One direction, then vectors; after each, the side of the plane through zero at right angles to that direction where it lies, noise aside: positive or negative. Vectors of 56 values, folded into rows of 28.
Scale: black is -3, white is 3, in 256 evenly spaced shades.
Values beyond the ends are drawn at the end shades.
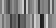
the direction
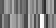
negative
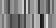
positive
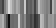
negative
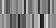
positive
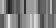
positive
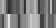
positive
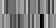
positive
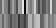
positive
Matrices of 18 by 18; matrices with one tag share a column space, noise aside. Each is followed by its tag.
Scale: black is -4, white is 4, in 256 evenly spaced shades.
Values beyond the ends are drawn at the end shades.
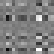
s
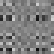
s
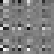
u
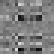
s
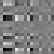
s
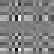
s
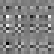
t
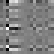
u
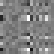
s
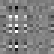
t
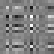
t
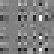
s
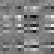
t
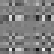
s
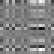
u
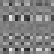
s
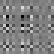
t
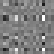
s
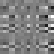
t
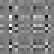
t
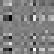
s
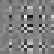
t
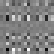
s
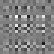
t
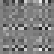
u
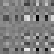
s
